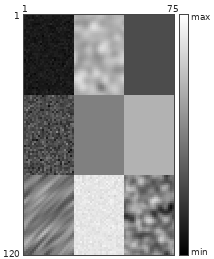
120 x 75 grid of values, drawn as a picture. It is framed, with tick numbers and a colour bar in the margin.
The table splits into 3 rows of 3 panels. Panel 1,1: very low, fine-grained, faint in contrast. Panel 1,2: high, blotchy. Panel 1,3: low, flat. Panel 2,1: low, fine-grained. Panel 2,2: middling, flat. Panel 2,3: high, flat. Panel 3,1: middling, slanting up to the right. Panel 3,2: very high, fine-grained, faint in contrast. Panel 3,3: middling, blotchy, strong in contrast.
